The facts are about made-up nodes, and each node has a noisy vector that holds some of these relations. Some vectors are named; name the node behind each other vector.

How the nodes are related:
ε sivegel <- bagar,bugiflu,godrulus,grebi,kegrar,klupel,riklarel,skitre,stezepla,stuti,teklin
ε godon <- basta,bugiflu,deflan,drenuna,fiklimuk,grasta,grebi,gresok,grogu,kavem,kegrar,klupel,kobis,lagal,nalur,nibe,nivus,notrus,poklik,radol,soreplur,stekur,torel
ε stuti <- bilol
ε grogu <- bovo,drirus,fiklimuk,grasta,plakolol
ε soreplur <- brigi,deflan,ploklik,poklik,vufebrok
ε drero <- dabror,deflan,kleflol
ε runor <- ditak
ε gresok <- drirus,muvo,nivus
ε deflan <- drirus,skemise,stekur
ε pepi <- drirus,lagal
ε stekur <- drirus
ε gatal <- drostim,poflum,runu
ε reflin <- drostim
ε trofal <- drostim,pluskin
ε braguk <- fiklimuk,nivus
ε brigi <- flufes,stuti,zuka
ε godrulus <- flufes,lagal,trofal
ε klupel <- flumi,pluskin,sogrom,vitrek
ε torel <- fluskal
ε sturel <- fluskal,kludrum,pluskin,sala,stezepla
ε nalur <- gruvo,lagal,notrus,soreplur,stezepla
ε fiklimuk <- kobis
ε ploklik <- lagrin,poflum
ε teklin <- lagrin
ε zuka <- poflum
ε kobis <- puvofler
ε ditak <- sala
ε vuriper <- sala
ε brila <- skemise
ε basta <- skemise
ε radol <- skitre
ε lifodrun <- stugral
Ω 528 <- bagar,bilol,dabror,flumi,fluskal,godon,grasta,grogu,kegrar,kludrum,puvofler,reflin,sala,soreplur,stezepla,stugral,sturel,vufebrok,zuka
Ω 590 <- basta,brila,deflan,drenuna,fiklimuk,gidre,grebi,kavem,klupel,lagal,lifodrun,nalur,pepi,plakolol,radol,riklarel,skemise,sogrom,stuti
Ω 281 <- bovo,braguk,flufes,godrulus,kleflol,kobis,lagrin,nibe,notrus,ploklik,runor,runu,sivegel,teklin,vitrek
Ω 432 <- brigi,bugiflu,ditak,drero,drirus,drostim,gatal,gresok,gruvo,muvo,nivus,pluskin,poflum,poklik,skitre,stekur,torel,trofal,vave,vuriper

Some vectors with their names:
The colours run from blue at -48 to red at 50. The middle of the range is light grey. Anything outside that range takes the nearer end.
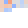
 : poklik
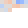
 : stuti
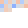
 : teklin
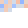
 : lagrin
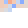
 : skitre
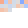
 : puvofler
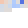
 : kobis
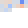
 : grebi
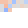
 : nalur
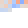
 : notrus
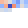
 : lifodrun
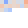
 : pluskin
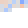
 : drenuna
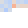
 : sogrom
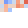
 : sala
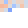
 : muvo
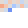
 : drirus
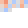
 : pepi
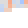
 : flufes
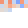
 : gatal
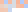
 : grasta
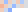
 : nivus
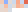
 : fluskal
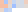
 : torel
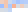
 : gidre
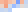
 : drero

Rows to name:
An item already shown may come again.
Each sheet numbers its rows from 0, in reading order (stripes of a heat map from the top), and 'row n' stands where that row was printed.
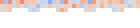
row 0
soreplur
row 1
radol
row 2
bilol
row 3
vufebrok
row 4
godrulus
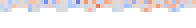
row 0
klupel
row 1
brila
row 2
kobis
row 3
reflin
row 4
nibe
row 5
bilol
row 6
gruvo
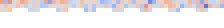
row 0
soreplur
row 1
notrus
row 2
godrulus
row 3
skemise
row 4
lagrin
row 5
runor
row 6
gresok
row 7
stugral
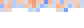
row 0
ploklik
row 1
drero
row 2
muvo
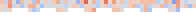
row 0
brigi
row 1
gruvo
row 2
puvofler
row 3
godon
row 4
grogu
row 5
dabror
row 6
poflum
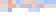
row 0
drostim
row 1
gidre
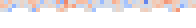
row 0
stekur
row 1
nalur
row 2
zuka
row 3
vave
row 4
braguk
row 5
flumi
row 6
sivegel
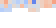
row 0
deflan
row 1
flumi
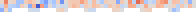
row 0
kleflol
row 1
lifodrun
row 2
flumi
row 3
trofal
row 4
stezepla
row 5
sturel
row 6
lagal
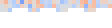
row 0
bovo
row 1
runu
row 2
vitrek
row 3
ploklik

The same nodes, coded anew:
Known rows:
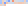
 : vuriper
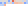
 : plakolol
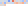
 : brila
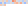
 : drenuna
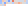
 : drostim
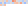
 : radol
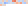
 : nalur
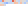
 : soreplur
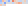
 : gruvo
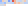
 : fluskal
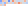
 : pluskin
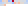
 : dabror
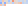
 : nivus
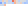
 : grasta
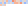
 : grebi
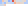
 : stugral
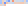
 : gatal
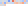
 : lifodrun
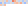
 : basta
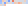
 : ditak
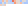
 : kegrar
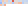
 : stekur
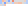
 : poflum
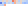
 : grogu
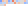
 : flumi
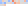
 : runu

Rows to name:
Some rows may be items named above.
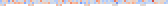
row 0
sogrom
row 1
poklik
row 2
klupel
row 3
godon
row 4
brigi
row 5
vufebrok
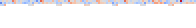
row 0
grogu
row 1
sturel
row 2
lagrin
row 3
notrus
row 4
grasta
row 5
stuti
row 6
drero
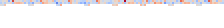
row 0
skemise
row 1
flufes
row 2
grogu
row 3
grasta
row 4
deflan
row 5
klupel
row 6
lagal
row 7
stezepla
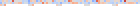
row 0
stekur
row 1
vitrek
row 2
lagal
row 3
stezepla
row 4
skemise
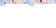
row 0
zuka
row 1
kleflol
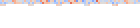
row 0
notrus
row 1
teklin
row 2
sivegel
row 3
reflin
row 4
nibe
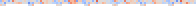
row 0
gruvo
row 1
bovo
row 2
godrulus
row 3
drirus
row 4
ploklik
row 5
kobis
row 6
trofal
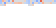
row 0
poflum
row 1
reflin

